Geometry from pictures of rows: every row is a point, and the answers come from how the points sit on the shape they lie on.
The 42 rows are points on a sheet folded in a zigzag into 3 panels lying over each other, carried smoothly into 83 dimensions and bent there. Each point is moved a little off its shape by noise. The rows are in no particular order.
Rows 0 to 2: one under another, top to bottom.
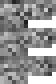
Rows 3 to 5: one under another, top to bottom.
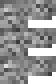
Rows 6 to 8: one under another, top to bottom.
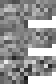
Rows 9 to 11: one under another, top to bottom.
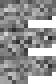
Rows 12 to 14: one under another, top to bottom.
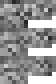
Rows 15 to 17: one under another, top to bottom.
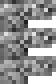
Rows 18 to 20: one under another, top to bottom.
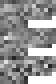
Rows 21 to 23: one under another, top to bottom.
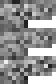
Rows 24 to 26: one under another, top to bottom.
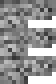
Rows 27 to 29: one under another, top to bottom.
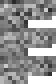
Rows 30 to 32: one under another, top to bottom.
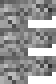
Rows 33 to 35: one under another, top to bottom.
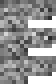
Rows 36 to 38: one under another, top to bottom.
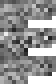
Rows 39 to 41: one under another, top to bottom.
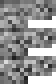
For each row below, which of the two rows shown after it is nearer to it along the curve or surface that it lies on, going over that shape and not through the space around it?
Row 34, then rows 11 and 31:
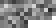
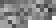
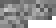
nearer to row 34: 11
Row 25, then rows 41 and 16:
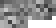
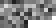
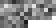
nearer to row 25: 16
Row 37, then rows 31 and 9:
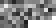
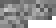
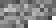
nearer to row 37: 31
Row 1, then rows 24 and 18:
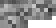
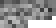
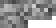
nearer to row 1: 18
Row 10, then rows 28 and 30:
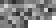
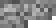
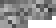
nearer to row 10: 28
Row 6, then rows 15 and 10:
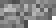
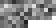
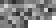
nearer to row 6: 10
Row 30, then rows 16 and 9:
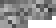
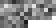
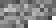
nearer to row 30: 16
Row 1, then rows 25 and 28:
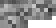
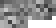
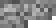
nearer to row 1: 25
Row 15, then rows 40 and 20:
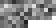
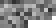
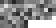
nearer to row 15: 20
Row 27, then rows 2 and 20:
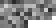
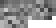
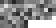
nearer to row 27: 20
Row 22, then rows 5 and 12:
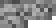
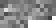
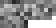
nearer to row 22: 12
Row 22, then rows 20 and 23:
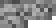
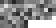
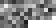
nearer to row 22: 20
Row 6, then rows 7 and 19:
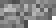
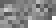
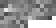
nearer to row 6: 19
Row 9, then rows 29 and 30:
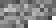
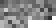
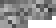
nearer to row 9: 29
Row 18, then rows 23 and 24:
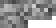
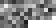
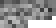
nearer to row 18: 23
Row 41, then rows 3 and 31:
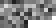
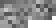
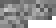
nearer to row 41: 31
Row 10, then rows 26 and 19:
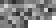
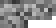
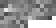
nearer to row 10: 26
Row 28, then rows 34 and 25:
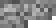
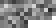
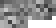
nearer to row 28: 34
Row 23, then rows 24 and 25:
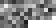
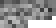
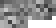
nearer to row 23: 25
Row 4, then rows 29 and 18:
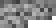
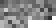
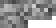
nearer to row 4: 29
